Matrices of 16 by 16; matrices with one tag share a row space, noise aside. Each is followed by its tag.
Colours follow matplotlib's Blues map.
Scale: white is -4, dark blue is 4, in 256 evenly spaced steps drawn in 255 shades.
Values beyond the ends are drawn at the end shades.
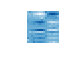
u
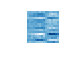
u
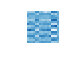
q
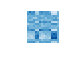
q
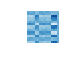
q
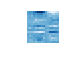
u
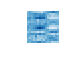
u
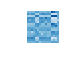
q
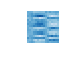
u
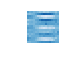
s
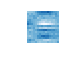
s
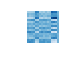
q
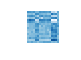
q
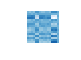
q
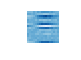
s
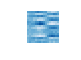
u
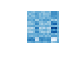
q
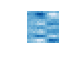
u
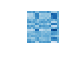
q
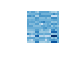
q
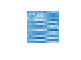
u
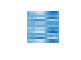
u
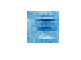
s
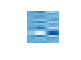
u
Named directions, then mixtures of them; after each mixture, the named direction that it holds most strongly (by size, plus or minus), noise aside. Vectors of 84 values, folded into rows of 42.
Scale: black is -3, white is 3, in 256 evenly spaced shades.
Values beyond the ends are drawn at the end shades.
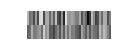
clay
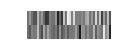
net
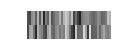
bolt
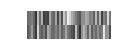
net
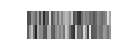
bolt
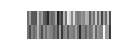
net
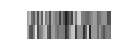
bolt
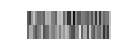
net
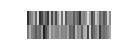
clay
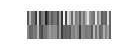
net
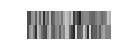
bolt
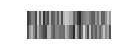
bolt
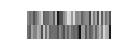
net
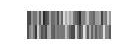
bolt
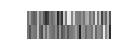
net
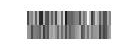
clay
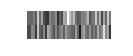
net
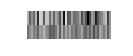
clay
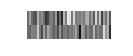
net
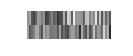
net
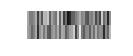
net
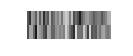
bolt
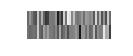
net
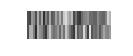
bolt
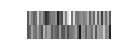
net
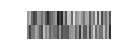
net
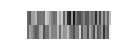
net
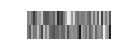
net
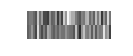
net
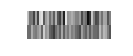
clay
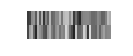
bolt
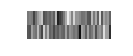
net
